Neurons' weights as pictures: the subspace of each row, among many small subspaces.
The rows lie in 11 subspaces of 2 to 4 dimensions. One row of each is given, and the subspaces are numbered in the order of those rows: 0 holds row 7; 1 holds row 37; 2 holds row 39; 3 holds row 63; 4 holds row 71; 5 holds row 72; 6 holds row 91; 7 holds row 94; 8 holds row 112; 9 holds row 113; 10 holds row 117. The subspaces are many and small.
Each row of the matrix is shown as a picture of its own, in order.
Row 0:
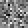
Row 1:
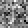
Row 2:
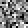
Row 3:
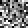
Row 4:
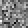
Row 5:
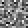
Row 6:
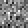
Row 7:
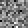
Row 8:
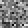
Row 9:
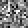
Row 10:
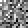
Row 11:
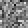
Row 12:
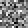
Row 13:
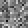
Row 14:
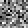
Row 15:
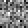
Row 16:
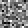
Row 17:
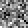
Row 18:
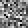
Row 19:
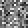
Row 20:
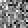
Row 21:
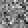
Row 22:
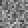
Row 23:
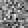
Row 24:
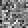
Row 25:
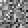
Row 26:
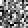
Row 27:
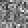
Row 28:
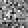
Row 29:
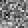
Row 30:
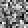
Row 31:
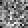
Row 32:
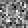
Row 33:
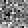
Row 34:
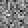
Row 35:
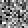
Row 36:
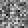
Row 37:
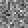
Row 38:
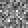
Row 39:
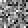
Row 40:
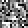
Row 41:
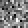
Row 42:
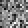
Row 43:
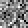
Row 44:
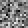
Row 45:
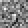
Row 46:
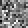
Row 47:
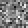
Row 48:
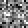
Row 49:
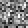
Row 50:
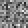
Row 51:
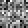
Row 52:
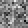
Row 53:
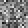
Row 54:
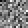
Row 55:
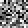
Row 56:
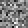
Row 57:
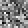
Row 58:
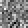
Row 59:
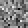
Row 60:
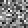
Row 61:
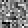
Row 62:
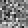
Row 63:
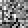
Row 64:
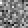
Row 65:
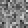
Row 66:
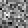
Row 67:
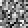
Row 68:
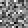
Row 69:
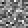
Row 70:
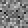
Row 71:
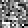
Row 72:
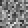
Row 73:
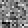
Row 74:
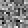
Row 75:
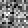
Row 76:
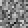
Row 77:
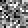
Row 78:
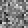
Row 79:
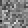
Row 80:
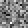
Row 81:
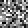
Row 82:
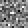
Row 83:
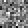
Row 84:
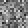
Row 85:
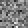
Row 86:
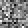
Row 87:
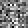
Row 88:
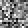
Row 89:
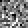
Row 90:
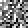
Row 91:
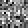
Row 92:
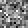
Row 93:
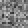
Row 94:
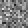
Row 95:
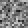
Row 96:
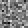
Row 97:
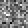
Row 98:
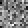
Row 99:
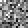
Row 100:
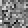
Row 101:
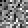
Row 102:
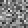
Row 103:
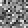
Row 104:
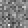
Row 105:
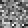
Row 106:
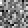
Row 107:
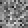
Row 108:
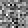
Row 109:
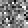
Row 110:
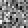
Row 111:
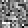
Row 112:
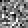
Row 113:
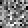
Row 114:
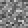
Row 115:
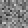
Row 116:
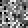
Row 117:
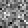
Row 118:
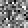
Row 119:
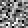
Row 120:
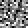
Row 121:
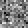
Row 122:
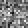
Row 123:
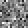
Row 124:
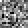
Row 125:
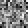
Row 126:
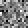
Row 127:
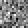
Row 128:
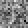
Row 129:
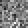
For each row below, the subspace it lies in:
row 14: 7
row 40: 4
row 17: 10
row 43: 10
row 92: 2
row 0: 1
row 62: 3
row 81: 7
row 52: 8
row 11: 1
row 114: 1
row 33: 3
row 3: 9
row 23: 3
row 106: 9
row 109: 3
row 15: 6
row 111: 4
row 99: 10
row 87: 0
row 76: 5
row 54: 2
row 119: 1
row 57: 6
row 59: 6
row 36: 1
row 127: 6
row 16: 4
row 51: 6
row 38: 2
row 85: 0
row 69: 1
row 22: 5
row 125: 6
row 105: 4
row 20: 2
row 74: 6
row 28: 3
